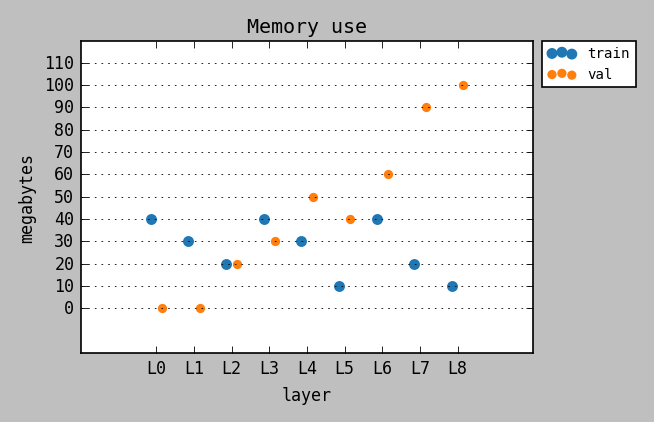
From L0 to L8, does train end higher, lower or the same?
lower
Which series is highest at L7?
val
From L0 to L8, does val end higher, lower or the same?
higher
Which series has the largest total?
val
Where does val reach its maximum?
L8
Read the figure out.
Title: Memory use
x-axis: layer, ticks L0 L1 L2 L3 L4 L5 L6 L7 L8
y-axis: megabytes, ticks 0 10 20 30 40 50 60 70 80 90 100 110
Legend: train, val
Values:
train: 40 30 20 40 30 10 40 20 10
val: 0 0 20 30 50 40 60 90 100
